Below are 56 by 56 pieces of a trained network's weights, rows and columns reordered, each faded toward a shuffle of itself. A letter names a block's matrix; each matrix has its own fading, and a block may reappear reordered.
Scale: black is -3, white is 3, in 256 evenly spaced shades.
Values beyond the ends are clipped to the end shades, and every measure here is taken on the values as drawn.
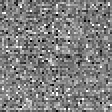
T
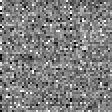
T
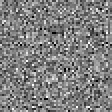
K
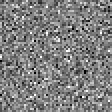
K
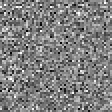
K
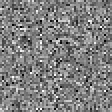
K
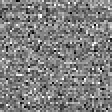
T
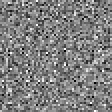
K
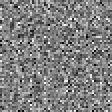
K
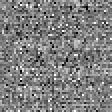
T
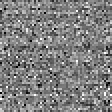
T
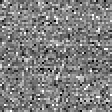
T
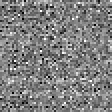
T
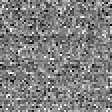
T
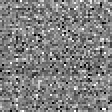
T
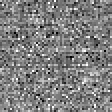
T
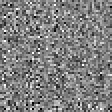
K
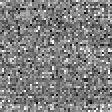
T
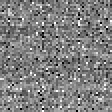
T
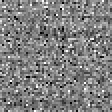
T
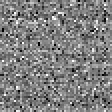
T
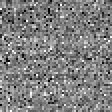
T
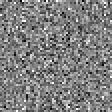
K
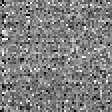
T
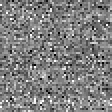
T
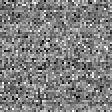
T
